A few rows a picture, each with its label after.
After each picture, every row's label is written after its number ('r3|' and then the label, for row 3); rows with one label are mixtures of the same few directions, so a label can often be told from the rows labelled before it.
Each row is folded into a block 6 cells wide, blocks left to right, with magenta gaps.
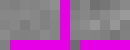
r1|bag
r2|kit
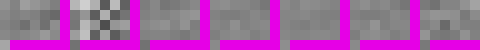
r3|kit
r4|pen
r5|kit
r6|bag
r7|kit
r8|bag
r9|bag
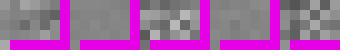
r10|kit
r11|bag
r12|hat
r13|bag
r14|pen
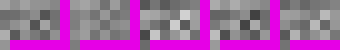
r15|hat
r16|pen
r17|hat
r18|hat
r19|hat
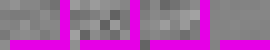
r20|bag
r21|hat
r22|kit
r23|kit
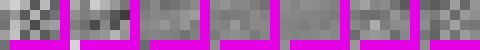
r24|pen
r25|kit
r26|kit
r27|bag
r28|kit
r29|bag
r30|pen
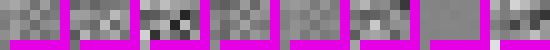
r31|pen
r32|hat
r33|hat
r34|pen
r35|pen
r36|bag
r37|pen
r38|kit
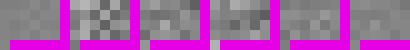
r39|pen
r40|pen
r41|bag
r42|kit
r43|hat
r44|bag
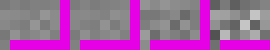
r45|hat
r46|hat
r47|hat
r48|hat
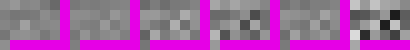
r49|bag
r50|hat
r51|hat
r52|hat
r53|hat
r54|hat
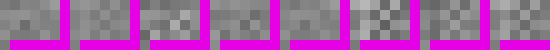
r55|bag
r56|pen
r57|hat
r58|hat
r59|bag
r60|pen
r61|pen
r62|pen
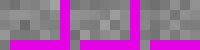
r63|bag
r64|hat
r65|pen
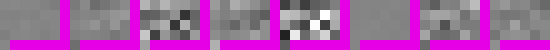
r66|bag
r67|kit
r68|hat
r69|kit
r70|hat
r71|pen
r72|bag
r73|bag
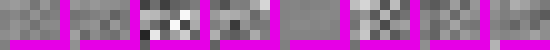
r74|pen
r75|hat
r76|hat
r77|bag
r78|kit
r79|pen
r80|pen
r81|kit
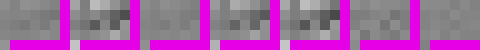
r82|kit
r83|kit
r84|kit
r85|kit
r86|kit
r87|hat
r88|pen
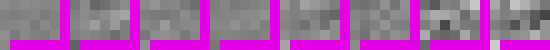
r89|hat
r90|kit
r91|bag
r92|kit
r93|kit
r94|pen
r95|bag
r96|kit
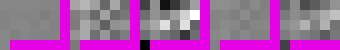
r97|hat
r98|pen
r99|kit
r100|pen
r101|kit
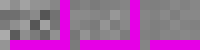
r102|hat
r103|hat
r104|pen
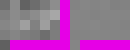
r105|kit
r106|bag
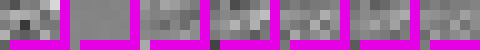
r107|bag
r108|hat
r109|kit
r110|kit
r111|hat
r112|kit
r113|hat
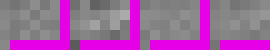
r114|pen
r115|kit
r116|hat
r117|kit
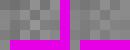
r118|pen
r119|pen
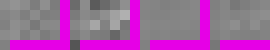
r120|pen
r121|kit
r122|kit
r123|kit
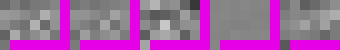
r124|hat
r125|hat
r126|bag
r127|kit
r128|kit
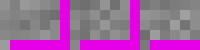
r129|kit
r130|pen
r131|hat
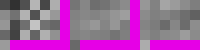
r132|pen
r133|kit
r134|kit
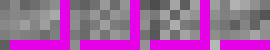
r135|kit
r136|pen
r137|pen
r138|kit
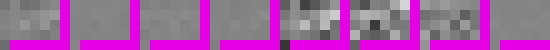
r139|kit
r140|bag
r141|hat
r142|kit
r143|kit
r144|bag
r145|hat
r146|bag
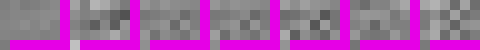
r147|kit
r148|kit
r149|hat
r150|hat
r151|hat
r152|bag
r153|pen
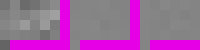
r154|kit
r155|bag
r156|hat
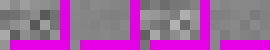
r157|hat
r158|kit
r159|hat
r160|hat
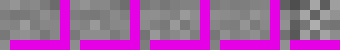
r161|bag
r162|bag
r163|hat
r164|hat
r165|pen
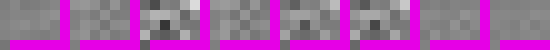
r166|kit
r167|pen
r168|bag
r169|pen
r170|bag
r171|bag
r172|hat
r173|hat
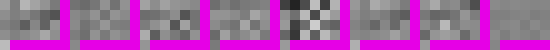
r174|kit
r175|pen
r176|hat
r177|hat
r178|pen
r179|kit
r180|bag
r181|hat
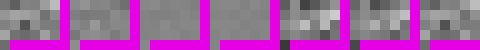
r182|bag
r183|bag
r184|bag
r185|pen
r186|kit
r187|kit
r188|bag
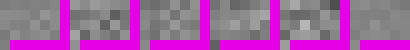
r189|hat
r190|hat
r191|pen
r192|kit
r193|bag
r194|bag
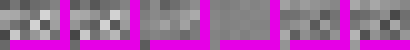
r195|hat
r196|hat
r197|kit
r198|pen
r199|hat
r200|hat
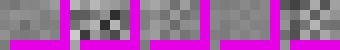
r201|bag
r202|hat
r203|pen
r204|pen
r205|pen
